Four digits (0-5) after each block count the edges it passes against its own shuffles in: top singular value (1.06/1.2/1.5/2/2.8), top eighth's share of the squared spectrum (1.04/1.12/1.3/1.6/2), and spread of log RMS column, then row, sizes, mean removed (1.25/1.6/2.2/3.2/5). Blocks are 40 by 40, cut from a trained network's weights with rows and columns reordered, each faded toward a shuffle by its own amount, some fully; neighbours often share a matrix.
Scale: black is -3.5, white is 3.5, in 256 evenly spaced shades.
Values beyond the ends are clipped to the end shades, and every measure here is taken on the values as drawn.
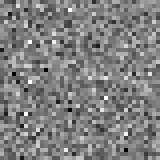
0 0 0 0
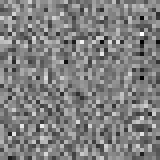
3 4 1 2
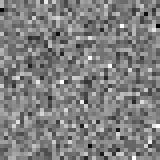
0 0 0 0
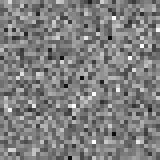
0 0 0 0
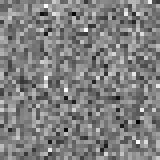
2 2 1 0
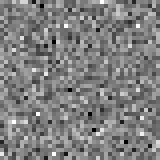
0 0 0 0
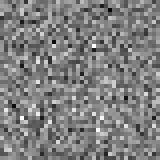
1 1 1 0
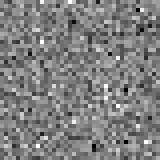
0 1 0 0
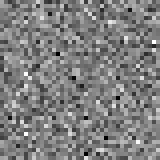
0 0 0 0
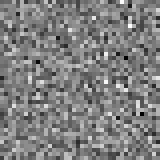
1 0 0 0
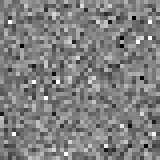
0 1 0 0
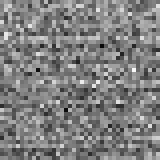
2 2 0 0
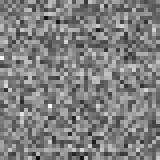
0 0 0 0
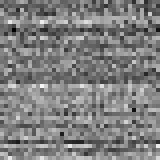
4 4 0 2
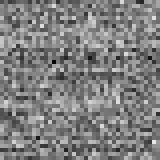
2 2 0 1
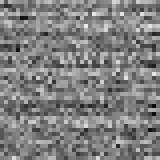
3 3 0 1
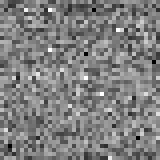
1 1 0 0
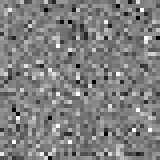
2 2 0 1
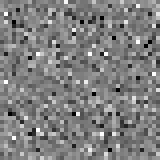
2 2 0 0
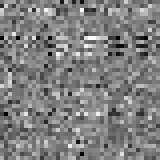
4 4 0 2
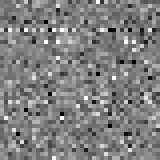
3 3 0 2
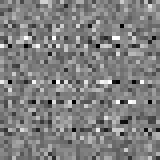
3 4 0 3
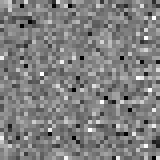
1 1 0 1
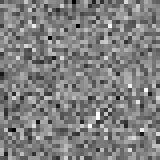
1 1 0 0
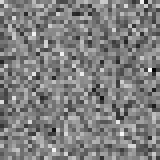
0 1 0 0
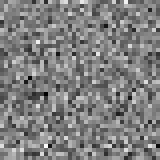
3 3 0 1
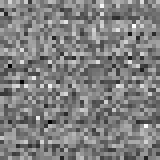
2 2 0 0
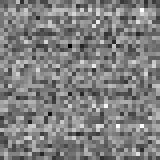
3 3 0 0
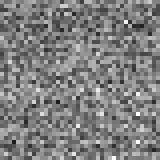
2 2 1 0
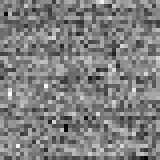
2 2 0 0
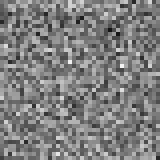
1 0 0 0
